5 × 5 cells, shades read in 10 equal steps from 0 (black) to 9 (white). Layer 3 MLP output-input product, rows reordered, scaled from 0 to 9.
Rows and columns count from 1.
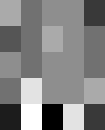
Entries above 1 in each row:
5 5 5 5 3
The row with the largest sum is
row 4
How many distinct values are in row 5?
5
